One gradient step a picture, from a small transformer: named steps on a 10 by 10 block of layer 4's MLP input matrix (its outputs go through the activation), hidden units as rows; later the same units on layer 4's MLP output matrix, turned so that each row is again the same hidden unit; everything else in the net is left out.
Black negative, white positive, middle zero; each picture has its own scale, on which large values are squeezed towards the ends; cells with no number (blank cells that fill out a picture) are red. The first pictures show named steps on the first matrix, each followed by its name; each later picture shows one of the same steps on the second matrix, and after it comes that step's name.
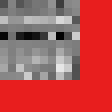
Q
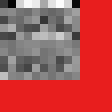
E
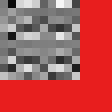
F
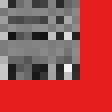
Q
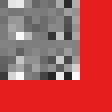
E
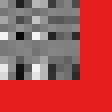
Q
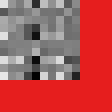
F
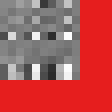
Q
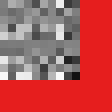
F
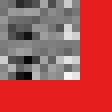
F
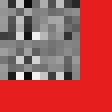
E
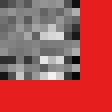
F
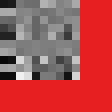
F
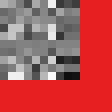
F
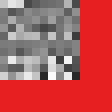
F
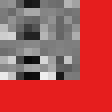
F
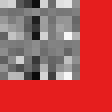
E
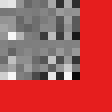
E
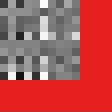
E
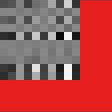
Q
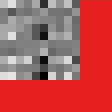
F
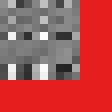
Q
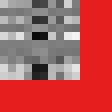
Q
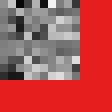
E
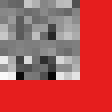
F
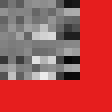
F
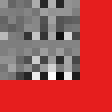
E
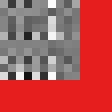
E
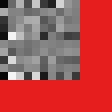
E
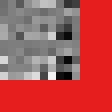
F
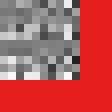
F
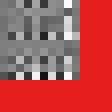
E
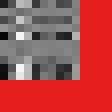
Q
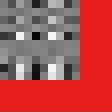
Q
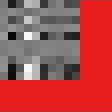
Q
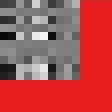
Q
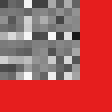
E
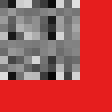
E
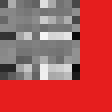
Q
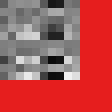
F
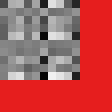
E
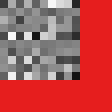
E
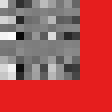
Q
